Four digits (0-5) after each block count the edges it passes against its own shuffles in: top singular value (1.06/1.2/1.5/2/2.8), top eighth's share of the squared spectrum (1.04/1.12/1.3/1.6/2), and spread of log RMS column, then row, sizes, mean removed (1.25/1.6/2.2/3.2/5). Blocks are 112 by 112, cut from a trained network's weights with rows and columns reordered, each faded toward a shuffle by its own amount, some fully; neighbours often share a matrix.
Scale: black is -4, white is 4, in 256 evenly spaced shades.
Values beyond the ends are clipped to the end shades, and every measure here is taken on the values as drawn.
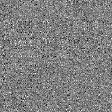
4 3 2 2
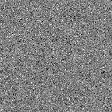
3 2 1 1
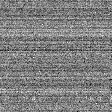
5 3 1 3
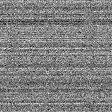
5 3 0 3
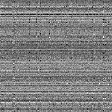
5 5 2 4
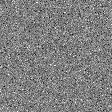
2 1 0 0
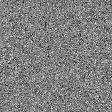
2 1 0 0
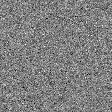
2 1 0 0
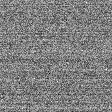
3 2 0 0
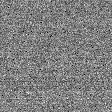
2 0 0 0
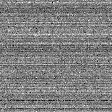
5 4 1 3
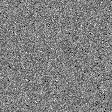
0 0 0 0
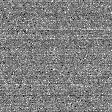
3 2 0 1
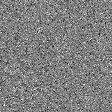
2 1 0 0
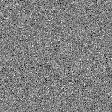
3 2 0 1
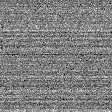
4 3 0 2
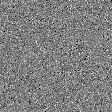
1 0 0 0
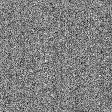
3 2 0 0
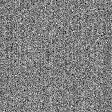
3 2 0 0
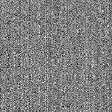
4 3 2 2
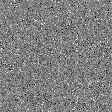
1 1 0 0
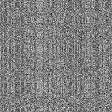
4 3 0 2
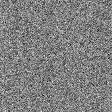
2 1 0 0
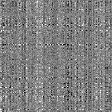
4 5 3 4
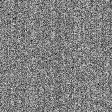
3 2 0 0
